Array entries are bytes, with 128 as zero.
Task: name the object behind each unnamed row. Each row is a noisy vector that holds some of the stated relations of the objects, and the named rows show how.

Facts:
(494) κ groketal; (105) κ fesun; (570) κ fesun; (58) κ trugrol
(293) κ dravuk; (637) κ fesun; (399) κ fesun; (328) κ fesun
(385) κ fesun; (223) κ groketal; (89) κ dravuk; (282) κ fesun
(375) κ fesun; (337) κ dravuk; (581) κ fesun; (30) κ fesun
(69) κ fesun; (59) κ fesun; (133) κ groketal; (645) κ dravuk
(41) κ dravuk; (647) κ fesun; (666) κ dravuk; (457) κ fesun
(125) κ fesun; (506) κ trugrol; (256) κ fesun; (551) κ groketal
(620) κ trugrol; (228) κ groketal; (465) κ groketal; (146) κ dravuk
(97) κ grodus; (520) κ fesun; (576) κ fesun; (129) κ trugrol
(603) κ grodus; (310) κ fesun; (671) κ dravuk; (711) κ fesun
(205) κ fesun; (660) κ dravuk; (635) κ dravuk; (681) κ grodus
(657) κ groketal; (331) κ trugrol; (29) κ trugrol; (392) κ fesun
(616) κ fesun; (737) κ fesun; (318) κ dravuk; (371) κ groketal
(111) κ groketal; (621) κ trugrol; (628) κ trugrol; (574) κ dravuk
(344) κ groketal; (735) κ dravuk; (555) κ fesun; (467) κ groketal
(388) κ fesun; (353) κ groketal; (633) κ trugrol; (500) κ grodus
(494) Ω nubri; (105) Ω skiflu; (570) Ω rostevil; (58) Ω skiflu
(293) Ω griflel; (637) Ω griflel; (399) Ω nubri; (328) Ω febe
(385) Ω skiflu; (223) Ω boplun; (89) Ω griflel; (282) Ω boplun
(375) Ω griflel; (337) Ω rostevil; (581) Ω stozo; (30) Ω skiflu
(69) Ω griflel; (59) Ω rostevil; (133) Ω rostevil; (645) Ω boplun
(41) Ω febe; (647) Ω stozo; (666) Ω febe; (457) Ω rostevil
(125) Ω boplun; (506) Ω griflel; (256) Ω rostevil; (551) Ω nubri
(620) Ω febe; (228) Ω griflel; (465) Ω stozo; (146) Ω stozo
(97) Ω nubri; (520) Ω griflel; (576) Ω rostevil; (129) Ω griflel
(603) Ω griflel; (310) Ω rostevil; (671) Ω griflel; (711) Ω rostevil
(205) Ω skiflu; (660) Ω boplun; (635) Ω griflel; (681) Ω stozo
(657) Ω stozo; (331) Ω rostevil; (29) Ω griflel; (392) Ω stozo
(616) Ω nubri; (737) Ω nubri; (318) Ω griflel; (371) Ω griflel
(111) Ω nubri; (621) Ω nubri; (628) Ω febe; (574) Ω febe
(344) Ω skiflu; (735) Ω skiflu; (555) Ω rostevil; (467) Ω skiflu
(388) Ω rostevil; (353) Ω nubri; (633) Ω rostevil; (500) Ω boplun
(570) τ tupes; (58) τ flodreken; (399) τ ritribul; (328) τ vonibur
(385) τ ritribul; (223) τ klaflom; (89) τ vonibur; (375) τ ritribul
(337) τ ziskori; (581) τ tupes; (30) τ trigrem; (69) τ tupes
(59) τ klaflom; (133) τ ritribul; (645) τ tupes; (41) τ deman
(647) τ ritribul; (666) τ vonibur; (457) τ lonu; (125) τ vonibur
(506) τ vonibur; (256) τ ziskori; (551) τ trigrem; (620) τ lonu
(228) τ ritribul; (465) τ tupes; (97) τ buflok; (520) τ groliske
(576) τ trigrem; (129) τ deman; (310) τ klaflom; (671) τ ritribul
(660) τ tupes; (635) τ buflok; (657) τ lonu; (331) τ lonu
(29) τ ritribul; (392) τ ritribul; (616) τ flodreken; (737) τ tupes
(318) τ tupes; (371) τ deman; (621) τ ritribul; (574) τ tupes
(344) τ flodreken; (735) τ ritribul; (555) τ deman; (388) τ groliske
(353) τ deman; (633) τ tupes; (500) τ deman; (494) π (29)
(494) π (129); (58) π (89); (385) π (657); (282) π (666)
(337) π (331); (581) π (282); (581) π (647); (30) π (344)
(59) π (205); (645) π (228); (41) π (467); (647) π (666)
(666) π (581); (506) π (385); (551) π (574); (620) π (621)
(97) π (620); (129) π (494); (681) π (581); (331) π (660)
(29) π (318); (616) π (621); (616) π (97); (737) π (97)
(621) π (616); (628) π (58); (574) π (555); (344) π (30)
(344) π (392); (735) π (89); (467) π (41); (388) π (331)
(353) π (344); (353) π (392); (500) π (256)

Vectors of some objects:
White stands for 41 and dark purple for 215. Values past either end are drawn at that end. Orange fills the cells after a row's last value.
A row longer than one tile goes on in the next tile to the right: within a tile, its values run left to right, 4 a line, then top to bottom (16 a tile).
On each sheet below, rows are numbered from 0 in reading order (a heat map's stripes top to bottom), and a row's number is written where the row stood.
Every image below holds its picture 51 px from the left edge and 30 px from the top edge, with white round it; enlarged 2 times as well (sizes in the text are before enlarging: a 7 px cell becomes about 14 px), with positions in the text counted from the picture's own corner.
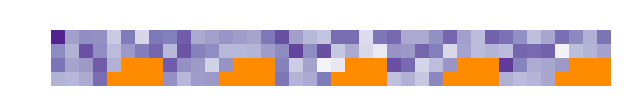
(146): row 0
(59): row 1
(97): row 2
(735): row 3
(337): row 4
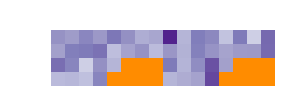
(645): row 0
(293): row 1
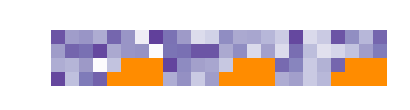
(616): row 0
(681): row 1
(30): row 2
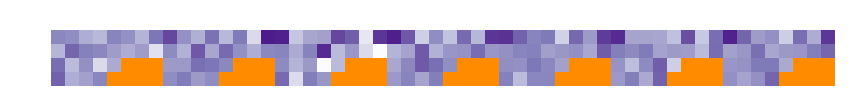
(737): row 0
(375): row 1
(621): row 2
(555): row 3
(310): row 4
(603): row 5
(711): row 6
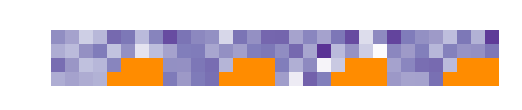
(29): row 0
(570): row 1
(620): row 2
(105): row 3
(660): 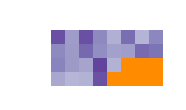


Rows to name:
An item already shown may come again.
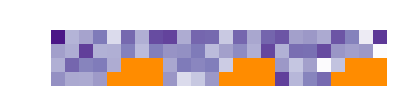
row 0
(133)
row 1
(223)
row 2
(616)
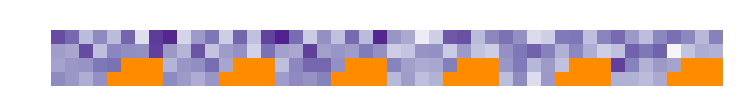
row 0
(392)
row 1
(228)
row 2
(555)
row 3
(129)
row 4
(500)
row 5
(337)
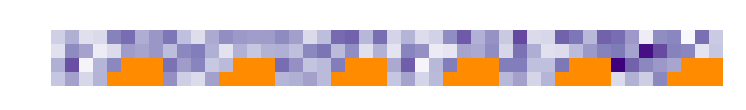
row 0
(344)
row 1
(551)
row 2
(29)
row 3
(344)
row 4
(30)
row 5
(666)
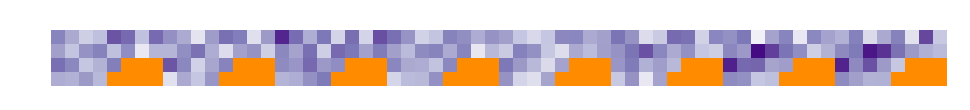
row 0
(29)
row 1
(41)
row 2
(328)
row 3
(506)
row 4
(494)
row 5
(500)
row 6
(647)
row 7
(581)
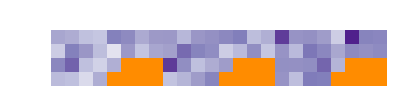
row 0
(467)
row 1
(574)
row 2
(633)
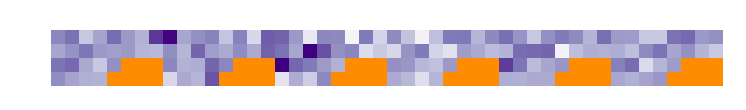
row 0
(385)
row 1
(89)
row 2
(666)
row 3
(353)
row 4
(337)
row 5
(58)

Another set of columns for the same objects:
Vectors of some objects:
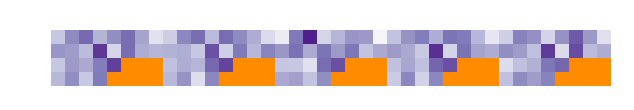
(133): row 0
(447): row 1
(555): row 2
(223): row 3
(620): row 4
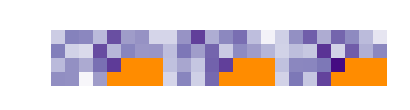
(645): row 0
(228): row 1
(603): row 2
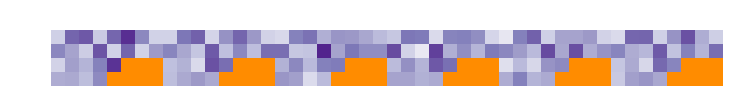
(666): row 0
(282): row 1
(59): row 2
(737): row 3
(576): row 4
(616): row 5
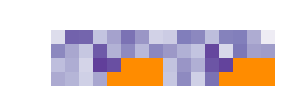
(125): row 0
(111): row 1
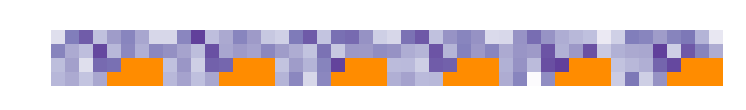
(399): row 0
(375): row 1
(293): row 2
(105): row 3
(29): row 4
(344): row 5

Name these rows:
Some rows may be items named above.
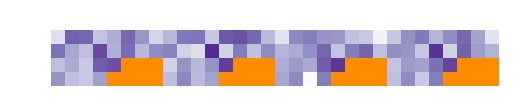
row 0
(328)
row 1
(735)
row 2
(494)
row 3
(133)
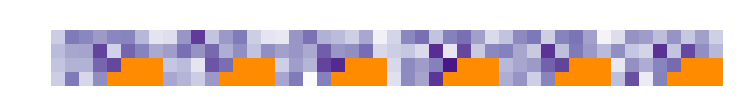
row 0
(344)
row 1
(392)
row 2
(129)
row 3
(97)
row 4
(633)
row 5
(551)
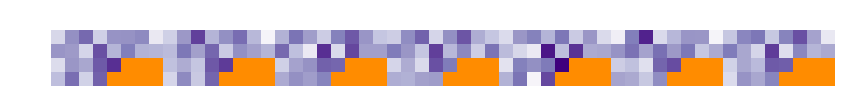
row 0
(371)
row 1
(228)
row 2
(628)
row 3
(647)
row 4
(500)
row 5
(555)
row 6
(621)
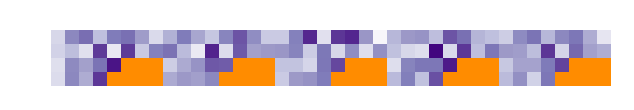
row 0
(97)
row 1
(628)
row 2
(660)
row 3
(681)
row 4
(133)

